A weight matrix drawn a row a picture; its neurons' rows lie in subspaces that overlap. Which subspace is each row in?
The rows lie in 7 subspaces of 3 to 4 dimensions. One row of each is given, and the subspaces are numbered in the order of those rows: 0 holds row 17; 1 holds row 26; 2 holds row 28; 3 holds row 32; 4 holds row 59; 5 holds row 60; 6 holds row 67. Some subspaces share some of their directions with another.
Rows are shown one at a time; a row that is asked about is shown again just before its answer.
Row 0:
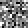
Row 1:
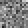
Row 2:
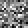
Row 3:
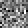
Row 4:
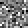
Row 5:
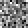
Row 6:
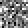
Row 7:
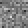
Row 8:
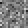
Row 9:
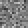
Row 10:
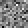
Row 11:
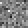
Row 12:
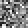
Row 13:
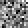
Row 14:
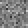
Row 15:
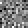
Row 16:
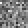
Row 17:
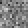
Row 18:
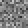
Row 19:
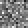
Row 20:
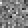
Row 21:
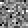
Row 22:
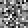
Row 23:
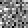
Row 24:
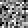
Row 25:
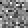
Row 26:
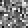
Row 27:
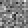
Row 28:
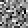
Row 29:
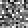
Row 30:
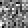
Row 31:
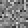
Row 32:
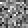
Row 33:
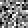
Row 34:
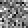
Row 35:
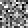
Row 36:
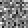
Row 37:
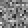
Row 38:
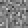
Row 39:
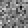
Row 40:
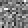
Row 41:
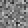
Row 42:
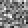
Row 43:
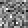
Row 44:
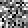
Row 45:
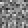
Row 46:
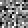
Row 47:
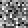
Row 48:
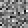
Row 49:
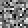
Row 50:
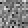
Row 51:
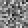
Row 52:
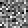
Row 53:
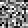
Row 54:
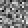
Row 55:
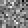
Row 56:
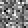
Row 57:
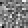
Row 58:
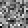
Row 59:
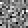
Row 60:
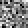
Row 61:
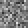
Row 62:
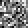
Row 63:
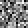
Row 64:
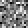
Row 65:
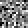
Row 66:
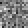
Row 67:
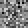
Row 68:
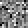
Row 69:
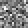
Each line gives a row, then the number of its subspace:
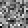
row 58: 2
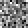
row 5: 1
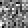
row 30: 1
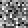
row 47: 0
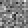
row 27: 1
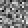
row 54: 1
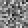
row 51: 6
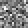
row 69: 0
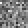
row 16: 0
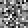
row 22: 6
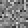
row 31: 5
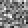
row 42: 1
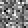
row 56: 6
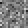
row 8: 2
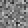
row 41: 6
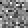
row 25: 0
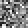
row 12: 5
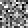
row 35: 0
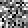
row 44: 3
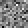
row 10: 0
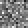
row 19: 5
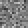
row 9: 5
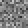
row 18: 6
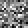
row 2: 3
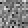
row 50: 2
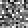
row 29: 5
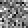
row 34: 3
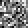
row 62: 1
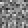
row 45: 1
